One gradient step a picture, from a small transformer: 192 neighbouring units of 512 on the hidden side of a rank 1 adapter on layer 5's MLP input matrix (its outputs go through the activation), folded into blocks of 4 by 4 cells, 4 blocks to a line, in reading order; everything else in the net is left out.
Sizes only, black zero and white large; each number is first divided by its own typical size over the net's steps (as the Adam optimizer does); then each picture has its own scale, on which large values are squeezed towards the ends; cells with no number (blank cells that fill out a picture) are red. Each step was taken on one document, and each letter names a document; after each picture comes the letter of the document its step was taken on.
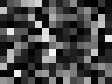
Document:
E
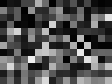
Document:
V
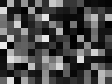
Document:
V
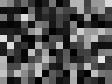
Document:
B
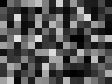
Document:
V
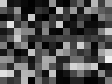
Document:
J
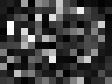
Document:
E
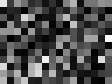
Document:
B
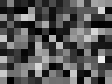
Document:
B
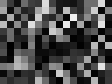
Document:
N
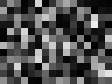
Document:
V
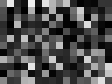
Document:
V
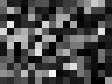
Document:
J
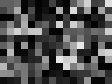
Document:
J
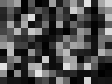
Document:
J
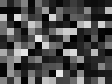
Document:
N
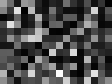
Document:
E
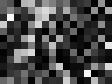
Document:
N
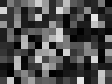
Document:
V
